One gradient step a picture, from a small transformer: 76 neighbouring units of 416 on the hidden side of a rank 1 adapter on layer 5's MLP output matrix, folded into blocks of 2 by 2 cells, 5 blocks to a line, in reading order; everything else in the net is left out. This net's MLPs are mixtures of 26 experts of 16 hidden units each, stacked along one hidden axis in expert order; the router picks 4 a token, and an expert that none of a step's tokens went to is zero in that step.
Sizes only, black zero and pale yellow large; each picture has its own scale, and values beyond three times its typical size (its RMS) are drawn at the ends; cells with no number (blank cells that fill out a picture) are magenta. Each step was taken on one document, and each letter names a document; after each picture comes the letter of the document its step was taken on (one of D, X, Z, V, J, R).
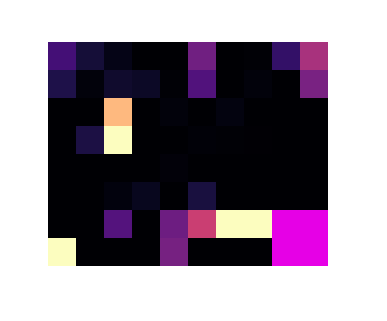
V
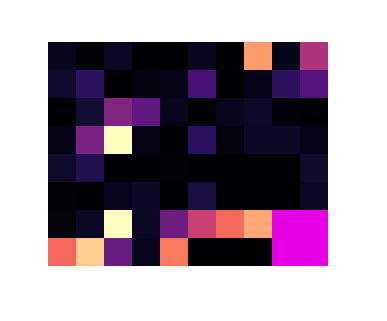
V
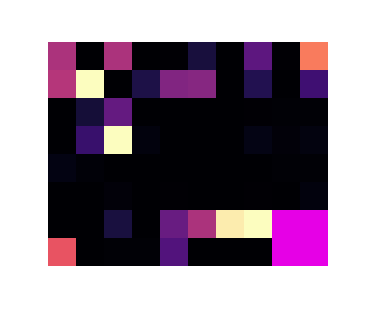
V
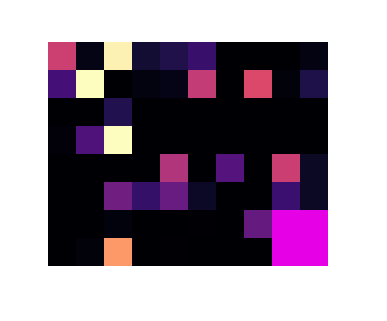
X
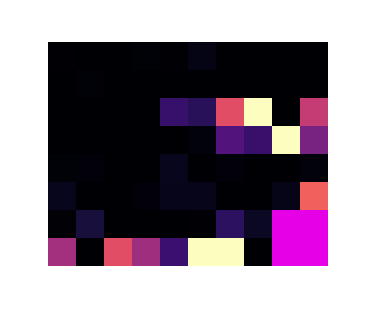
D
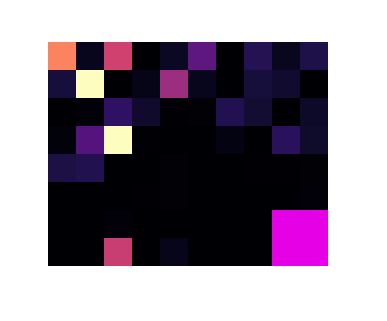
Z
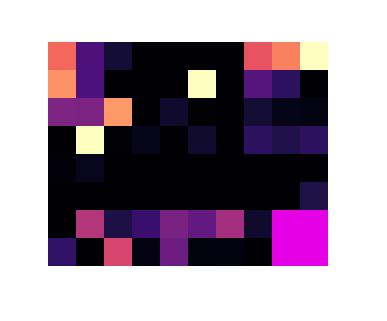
X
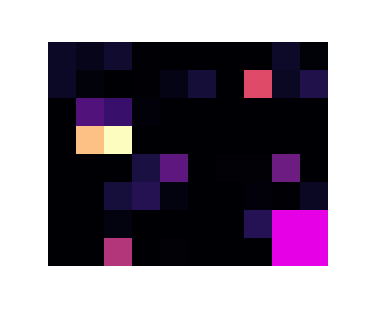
X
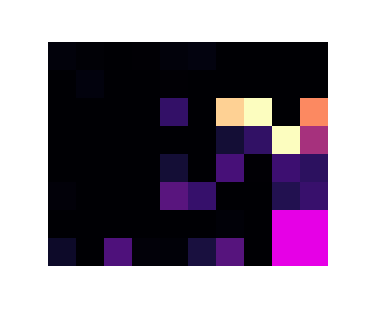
D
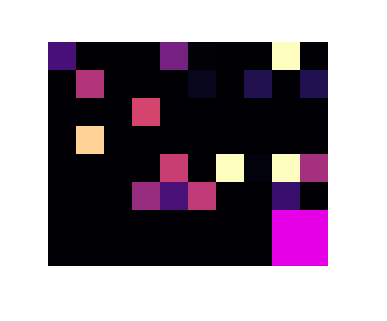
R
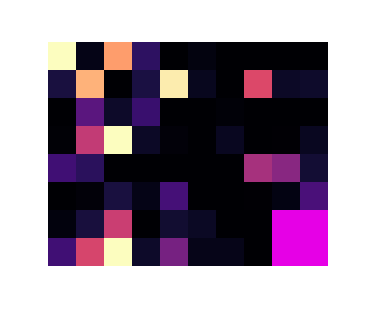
Z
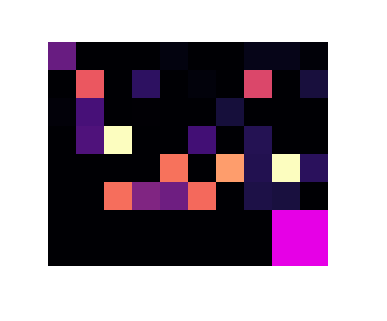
R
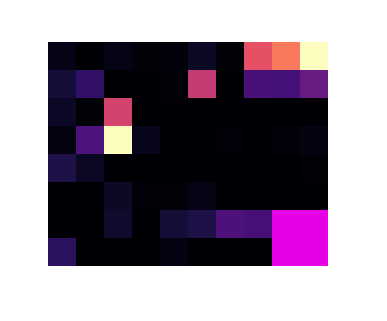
V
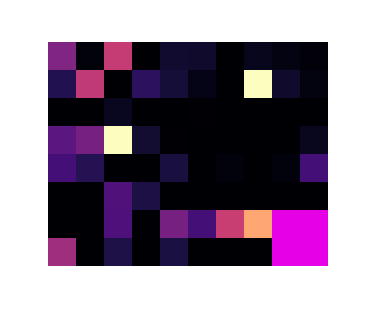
Z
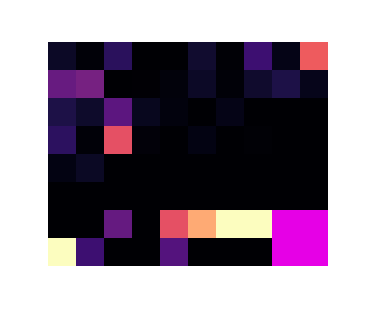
V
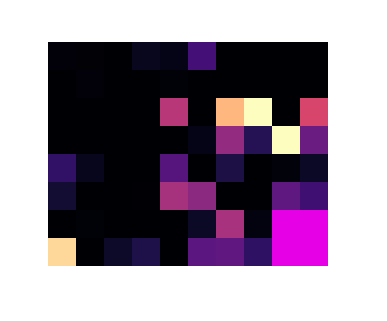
D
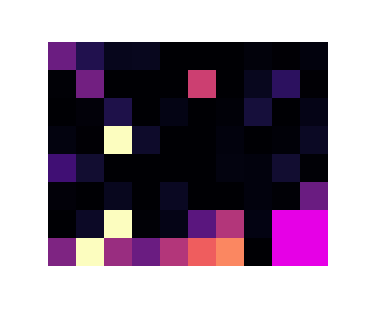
X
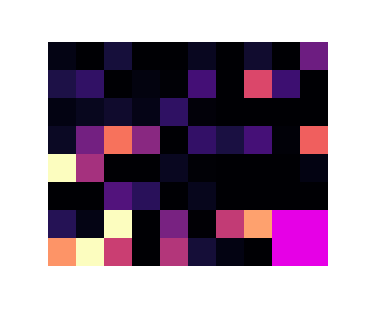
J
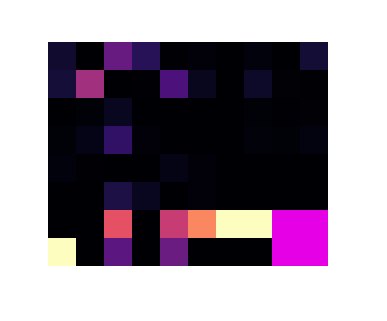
J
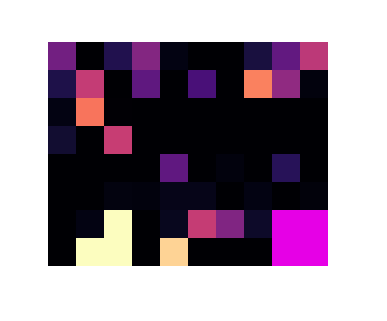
X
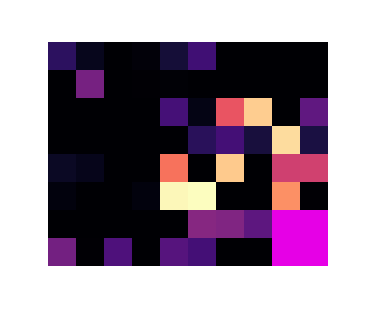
D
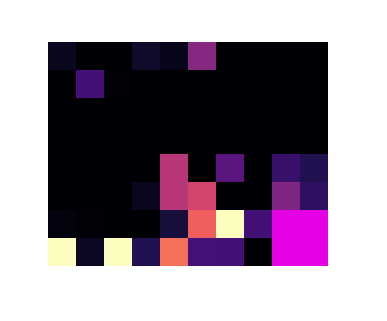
D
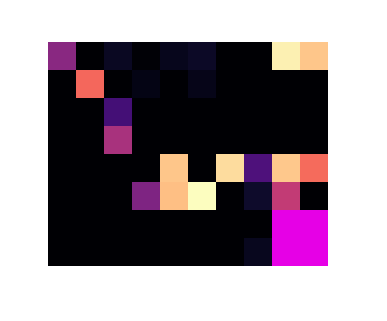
R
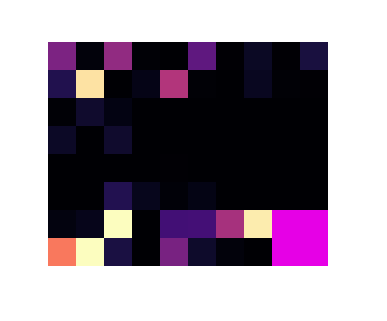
J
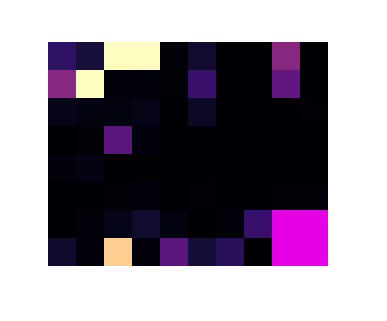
X
